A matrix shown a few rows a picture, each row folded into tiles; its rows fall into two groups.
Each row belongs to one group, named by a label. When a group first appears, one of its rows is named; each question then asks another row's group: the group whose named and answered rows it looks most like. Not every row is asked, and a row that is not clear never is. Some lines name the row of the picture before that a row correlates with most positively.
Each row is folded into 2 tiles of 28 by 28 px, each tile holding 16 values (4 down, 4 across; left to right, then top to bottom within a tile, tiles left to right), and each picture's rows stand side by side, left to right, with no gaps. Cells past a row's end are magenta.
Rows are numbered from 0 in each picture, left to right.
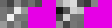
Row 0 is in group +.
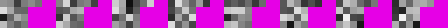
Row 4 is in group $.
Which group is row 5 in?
+
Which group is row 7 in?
+
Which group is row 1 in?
+
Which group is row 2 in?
$
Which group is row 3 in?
+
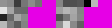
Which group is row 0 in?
$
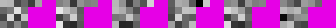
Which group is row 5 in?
$
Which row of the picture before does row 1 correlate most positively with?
0
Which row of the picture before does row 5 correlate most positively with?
0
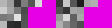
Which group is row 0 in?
$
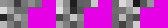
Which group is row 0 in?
$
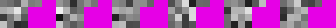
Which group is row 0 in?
$
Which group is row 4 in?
+
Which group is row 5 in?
+
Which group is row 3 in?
+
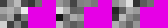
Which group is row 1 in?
$
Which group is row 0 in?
+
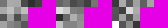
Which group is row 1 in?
$
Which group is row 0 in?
+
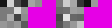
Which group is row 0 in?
+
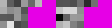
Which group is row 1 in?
$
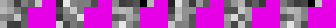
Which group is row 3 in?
+
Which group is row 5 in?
$
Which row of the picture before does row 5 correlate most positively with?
1
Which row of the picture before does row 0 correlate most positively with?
0
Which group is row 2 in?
$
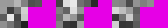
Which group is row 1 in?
+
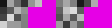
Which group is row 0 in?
+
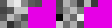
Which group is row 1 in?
+
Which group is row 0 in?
+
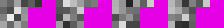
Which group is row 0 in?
+
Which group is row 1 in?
+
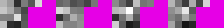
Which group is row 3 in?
$
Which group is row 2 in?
$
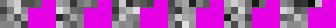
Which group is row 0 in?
+
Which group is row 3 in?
+
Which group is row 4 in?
+
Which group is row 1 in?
$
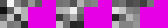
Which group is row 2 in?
$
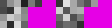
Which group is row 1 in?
+
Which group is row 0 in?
+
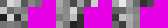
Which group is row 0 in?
+
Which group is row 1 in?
$
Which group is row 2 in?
+
